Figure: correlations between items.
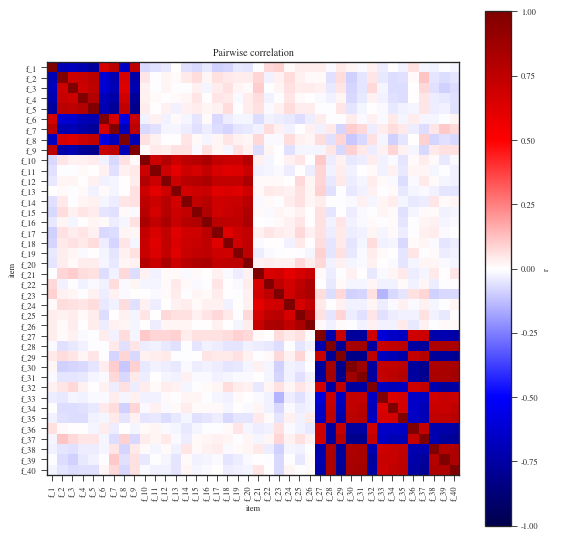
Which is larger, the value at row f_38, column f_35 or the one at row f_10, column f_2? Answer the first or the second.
the first
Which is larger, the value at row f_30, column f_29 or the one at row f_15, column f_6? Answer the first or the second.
the second
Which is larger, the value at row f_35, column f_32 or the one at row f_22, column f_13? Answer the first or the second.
the second
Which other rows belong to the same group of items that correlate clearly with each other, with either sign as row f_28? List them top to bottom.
f_27, f_29, f_30, f_31, f_32, f_33, f_34, f_35, f_36, f_37, f_38, f_39, f_40
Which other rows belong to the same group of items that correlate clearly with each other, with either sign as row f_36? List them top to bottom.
f_27, f_28, f_29, f_30, f_31, f_32, f_33, f_34, f_35, f_37, f_38, f_39, f_40
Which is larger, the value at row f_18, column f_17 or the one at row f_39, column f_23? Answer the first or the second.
the first
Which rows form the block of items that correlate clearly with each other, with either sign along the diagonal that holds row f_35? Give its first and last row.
f_27 to f_40
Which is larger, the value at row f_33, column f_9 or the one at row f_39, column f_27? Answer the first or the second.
the first
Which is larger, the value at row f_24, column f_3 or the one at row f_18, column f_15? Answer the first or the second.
the second
